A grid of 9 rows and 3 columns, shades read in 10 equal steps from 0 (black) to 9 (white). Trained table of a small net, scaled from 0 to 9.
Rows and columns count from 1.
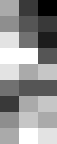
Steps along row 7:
up up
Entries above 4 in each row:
1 1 1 2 3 0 2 3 3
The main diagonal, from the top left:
6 3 1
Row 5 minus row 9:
2 -3 -1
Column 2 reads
2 3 4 9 6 3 6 7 9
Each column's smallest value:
2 2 0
